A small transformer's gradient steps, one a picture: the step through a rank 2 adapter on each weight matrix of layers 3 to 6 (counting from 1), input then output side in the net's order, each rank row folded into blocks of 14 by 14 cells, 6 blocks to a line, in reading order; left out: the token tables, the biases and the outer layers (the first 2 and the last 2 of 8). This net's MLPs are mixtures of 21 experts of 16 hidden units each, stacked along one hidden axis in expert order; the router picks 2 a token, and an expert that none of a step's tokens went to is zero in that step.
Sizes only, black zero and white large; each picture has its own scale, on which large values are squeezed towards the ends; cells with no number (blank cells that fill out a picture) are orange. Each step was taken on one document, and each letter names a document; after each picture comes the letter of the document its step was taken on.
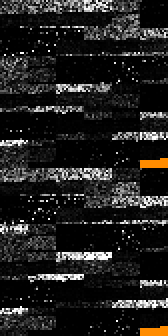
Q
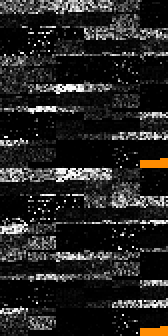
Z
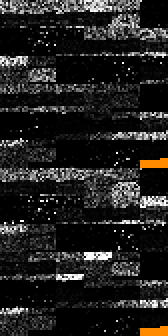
Q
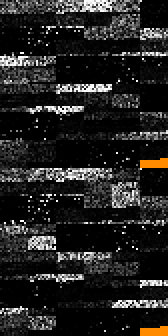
Q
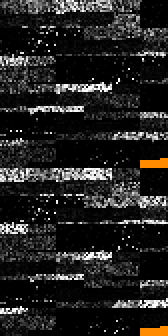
Q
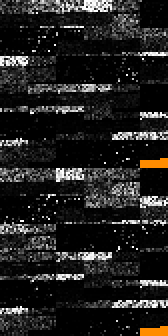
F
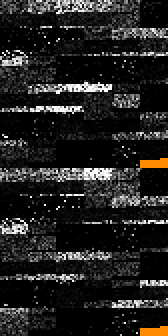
Z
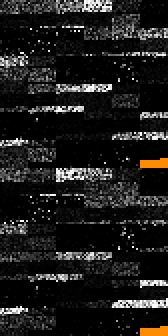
F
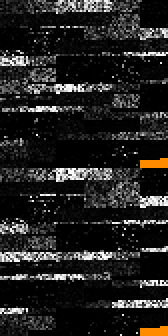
Z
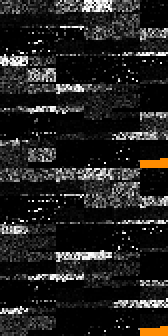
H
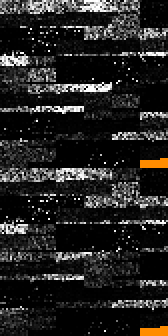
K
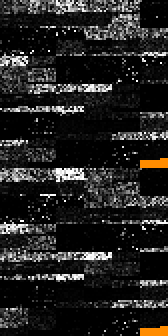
F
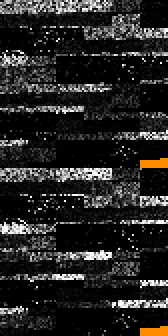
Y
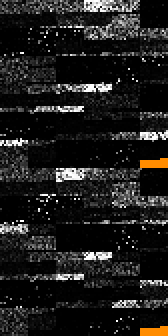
K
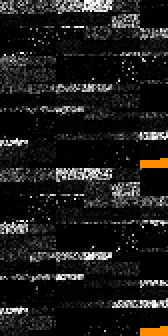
F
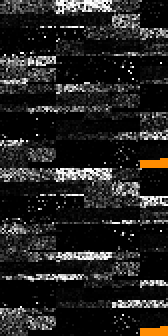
Y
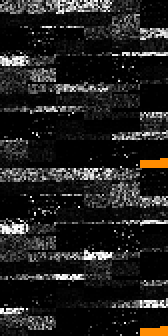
Z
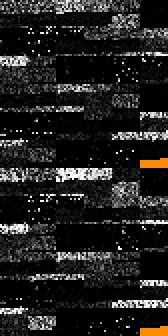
K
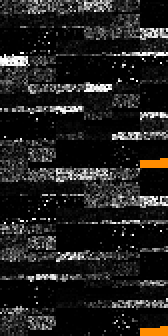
Y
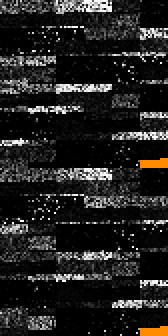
H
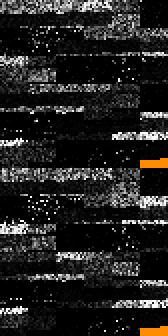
Q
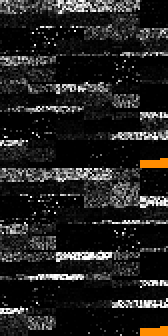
Z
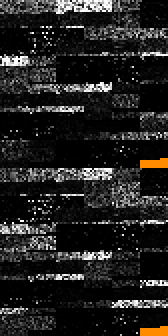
Z
